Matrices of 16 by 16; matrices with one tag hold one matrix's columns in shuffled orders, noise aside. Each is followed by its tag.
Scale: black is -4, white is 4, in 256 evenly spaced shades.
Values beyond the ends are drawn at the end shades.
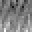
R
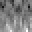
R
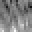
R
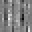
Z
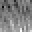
R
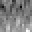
R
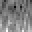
R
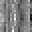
Z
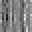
Z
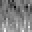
R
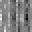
Z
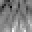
R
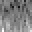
R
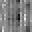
Z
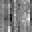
Z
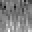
R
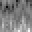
R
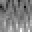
R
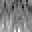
R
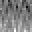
R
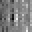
Z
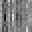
Z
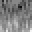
R
